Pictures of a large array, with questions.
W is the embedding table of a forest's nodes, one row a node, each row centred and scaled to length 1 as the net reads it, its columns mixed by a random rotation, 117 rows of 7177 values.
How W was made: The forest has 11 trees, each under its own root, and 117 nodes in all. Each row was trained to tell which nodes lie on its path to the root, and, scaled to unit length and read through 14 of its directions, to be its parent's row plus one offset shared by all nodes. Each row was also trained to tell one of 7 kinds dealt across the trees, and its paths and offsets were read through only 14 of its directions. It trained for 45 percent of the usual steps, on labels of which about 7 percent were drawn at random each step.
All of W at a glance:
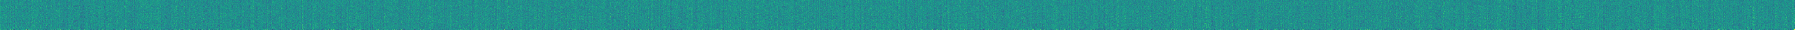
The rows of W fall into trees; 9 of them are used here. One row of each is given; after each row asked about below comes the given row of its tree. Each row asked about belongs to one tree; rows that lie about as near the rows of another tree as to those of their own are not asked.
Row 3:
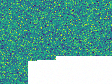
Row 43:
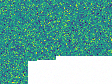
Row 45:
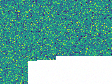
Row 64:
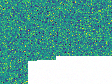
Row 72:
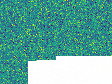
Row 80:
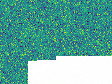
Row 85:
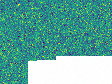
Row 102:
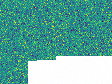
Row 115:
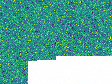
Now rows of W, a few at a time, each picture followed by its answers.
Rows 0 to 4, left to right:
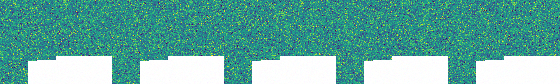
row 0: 85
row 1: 80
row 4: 85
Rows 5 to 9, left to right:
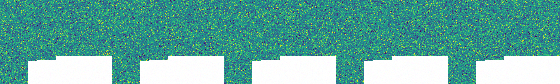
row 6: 64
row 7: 80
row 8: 115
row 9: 3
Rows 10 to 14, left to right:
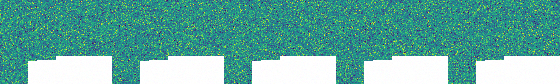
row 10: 64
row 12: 115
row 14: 45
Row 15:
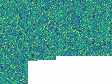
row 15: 64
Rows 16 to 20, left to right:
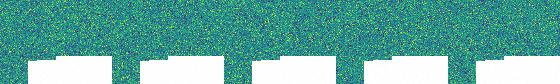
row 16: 45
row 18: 43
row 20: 3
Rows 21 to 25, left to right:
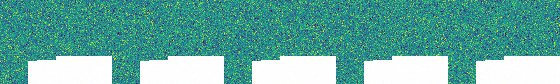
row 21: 72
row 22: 85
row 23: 102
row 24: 85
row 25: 3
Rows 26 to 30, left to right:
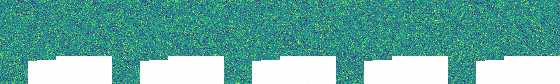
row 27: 85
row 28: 3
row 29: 64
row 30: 80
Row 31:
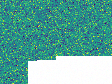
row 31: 64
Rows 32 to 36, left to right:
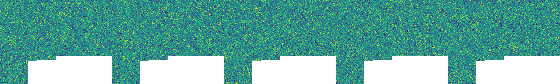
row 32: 43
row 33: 80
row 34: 85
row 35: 80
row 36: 115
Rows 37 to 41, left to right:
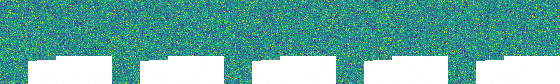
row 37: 85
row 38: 3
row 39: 102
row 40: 80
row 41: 64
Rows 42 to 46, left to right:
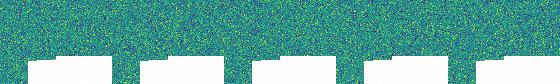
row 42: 45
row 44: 85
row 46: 43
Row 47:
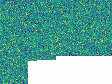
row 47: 45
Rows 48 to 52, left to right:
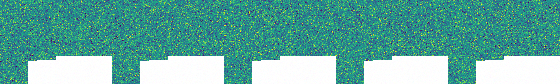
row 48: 102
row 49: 72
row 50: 80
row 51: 115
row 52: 64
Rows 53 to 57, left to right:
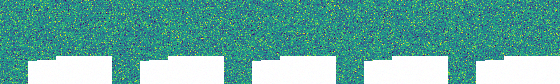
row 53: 102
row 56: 72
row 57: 64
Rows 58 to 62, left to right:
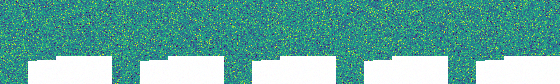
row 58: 80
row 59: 80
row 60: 64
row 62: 102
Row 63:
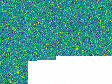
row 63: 115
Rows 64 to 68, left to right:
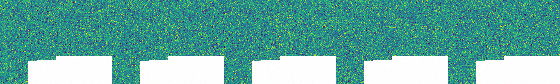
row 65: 102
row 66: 102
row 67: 64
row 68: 102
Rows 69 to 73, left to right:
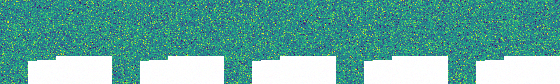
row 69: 3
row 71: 85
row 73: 43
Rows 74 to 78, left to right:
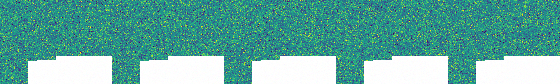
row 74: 64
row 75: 102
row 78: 102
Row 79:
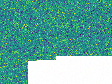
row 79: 102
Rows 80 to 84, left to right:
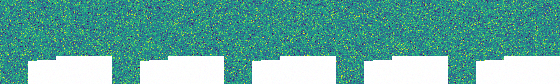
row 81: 85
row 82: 85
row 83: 72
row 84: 80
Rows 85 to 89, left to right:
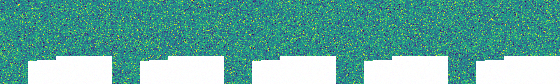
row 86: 3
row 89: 64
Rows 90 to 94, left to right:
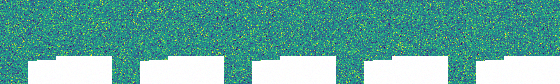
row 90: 3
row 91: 45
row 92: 72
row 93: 115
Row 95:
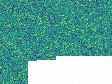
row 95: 3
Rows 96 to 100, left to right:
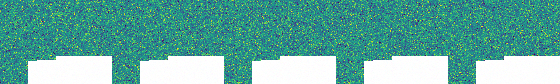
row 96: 102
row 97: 102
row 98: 80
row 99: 85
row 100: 85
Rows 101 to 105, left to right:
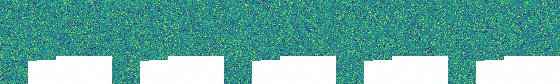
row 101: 85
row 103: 80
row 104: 80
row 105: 43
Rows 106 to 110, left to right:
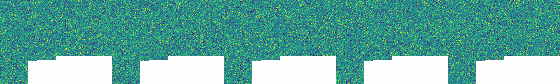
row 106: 64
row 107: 85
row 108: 80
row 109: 64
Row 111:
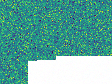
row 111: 64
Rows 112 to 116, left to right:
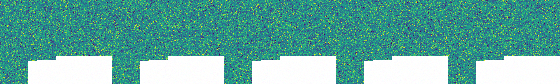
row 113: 102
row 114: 102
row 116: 80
